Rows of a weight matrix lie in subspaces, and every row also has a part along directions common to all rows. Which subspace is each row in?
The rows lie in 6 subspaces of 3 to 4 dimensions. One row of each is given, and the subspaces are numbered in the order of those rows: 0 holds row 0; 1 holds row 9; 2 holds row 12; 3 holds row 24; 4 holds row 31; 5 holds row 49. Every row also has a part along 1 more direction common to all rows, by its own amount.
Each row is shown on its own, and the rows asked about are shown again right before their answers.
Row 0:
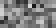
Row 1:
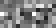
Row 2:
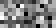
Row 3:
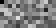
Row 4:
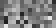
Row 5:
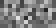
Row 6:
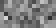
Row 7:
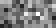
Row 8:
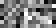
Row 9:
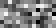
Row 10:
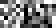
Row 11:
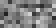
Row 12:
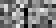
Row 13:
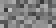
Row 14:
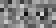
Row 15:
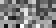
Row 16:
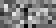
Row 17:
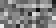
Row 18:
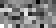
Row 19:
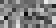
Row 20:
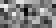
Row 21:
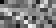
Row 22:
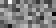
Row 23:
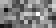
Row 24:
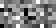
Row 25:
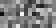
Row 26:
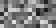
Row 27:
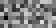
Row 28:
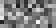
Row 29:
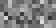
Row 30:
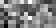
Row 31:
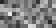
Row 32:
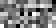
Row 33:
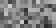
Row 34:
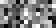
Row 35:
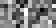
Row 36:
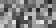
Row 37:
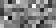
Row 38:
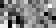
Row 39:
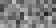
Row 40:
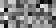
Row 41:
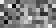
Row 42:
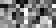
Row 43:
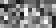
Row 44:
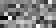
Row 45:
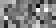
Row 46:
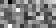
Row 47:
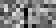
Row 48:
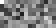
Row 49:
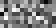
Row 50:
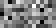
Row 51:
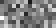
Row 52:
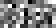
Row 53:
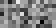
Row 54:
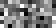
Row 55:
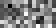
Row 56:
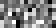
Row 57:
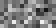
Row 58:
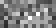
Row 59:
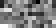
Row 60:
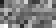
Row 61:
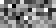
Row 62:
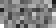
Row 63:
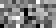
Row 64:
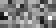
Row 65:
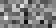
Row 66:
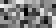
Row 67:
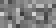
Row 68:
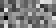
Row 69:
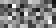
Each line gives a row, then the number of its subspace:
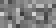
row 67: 1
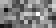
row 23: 3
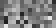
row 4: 3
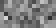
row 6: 0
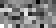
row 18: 3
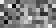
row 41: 4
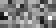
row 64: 0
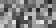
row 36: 4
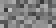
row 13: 5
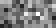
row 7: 3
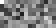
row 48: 4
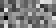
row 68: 5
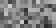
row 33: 0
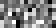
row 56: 4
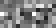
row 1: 1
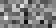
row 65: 5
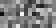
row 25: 1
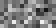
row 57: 5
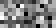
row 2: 0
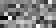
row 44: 0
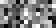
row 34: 3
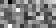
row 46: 1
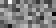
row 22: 1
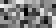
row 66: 2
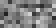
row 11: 1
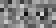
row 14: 3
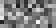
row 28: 0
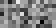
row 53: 0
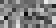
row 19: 5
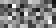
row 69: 4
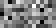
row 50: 0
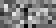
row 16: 2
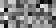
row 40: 5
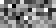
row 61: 4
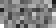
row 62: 1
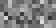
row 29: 0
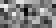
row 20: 2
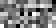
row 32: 1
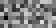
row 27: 5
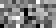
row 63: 3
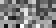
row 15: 3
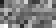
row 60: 3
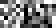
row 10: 2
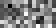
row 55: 0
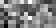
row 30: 2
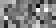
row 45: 5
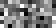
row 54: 1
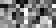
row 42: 2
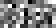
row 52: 4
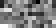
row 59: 3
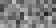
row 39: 3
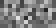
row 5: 4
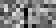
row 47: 2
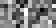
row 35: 2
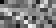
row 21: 4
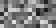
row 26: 5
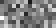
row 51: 0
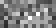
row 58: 2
